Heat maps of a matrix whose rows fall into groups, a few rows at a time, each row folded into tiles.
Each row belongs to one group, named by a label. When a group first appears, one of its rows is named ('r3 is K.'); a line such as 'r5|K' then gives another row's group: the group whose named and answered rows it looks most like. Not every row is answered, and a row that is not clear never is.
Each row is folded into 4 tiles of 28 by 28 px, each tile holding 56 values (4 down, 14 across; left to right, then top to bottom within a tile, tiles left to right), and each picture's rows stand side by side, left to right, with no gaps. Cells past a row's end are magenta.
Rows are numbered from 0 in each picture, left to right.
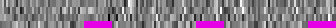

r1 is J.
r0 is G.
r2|J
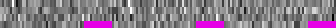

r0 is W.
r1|J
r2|G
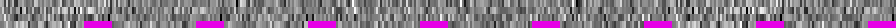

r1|G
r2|J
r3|J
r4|W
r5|W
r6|G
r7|G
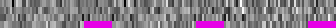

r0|J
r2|J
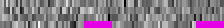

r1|J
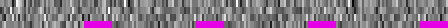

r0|J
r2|W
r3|W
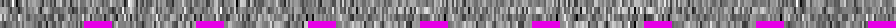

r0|W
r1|J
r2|J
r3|G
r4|G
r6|G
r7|W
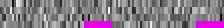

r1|G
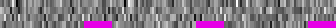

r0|W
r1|J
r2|W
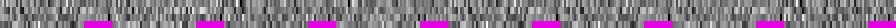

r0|G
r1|G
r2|W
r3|J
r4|G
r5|G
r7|W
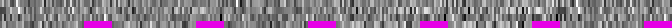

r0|J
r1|G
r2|W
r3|G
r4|G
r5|J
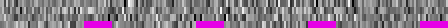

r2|J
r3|W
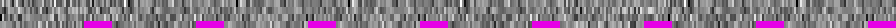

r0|J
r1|W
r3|J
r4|W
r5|G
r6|W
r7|J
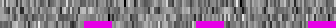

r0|G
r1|J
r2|W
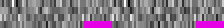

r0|W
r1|W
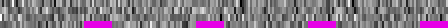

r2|W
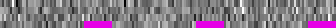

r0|W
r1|J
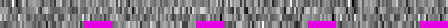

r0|W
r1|G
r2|G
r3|W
